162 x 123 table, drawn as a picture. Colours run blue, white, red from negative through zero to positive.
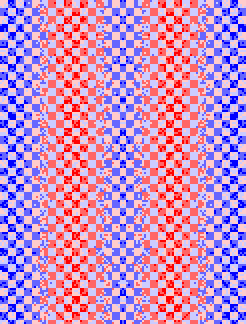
Mirror symmetry: left to right. Stripes: upright, repeating 2 times. Slope: none. Odd rows or columns: none.
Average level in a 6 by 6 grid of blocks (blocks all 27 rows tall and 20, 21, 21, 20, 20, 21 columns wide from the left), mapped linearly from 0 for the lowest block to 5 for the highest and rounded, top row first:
0 5 3 3 5 0 / 0 5 3 3 5 0 / 0 5 3 3 5 0 / 0 5 3 3 5 0 / 0 5 3 3 5 0 / 0 5 3 3 5 0
